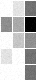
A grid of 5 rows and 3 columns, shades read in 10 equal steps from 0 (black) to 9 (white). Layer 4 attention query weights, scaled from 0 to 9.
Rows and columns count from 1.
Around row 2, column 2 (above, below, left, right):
8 7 5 0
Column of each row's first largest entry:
1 2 1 2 1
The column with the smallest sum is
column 3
